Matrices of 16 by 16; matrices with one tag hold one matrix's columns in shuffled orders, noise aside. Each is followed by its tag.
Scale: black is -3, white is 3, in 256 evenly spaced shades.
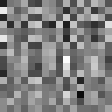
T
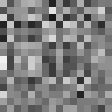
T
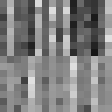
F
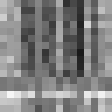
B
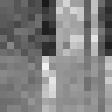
F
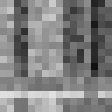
B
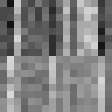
F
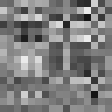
T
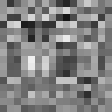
T
